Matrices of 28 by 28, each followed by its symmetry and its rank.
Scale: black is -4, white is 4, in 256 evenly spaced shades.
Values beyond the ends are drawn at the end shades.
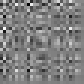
antisymmetric, rank two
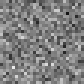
antisymmetric, full rank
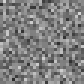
antisymmetric, full rank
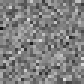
neither, full rank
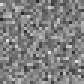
neither, full rank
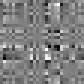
antisymmetric, rank two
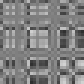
symmetric, rank two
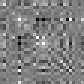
symmetric, rank three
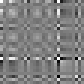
symmetric, rank two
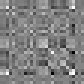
symmetric, rank three
